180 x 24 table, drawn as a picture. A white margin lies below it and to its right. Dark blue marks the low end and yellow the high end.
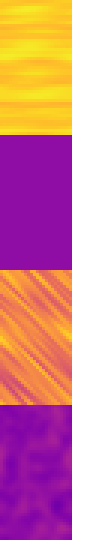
The table splits into 4 rows of 1 panel. Panel 1,1: very high, streaked across, faint in contrast. Panel 2,1: low, flat. Panel 3,1: high, slanting down to the right. Panel 4,1: low, blotchy, faint in contrast.
